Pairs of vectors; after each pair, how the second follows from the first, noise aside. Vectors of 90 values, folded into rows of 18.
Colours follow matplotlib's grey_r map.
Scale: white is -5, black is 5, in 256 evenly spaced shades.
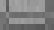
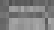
reversed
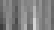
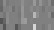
partly zeroed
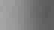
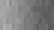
copied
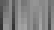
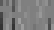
partly zeroed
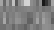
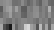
reversed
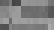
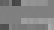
partly zeroed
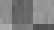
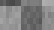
reversed
